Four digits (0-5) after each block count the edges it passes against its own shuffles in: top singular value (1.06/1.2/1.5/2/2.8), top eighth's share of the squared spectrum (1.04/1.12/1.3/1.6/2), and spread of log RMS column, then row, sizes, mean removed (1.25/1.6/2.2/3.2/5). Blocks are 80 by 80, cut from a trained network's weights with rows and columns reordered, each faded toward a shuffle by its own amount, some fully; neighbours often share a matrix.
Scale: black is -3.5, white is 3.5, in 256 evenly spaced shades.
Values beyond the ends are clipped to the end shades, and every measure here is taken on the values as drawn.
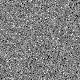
0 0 0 0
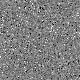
0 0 0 0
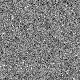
0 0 0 0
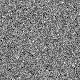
0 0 0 0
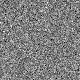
0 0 0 0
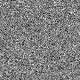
1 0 0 0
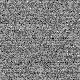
2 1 0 0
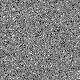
1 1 0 0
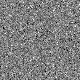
1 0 0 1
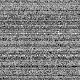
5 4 1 3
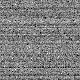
4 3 1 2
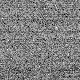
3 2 0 0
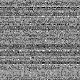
4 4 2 3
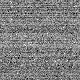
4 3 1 1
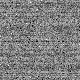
3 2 0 0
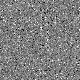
2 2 0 1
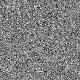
1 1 0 0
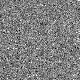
2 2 0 1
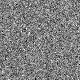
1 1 0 0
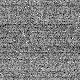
3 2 0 1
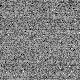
2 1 0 0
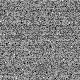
2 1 0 0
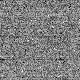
2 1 0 0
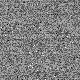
1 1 0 0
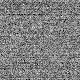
3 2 0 0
